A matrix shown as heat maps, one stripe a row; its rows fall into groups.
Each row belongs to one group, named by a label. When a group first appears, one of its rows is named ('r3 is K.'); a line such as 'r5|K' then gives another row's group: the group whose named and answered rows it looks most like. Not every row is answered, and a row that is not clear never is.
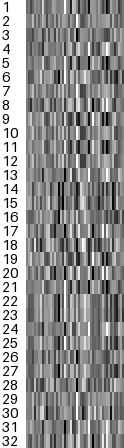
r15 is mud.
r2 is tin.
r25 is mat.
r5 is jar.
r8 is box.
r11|jar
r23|mat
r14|mud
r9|jar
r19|jar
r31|box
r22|mat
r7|tin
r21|jar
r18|mud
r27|mat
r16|mat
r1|jar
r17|box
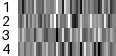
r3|box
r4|jar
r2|tin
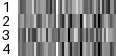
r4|jar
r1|mat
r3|mud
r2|jar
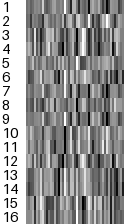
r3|mud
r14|mat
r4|mud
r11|box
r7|jar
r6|mat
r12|mud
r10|box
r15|tin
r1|jar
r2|box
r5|tin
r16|tin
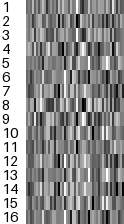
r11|mud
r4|mud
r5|box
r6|jar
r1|tin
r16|jar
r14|mat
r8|tin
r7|mat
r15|box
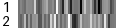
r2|tin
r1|jar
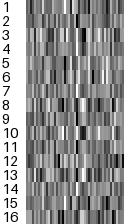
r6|box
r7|tin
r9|mud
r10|tin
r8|mud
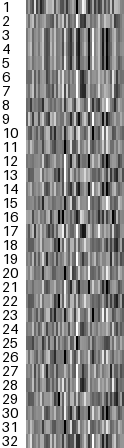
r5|jar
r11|box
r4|jar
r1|mud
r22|mat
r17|tin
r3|jar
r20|box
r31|box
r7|tin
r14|jar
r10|box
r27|tin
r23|box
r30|jar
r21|jar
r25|mud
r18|mat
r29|mat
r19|tin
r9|jar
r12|jar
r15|box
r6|tin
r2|tin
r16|mud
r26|box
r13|mat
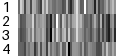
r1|jar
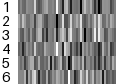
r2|box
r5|mud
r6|tin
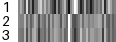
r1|mud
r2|tin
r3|tin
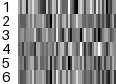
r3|jar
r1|tin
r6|mat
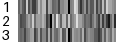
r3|mud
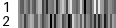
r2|mud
